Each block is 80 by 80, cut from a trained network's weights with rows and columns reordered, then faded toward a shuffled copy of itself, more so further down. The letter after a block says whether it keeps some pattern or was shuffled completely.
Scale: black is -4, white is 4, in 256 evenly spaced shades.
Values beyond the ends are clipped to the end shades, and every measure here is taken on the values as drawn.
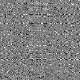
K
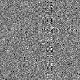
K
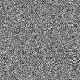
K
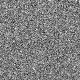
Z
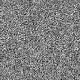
K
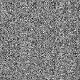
K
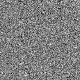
K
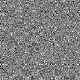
K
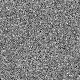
Z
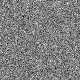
Z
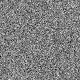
Z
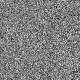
Z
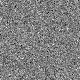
Z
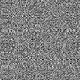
K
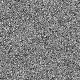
Z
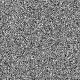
Z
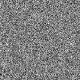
K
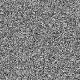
K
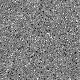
Z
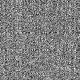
K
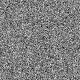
Z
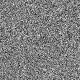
Z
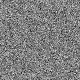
Z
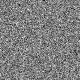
Z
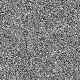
Z
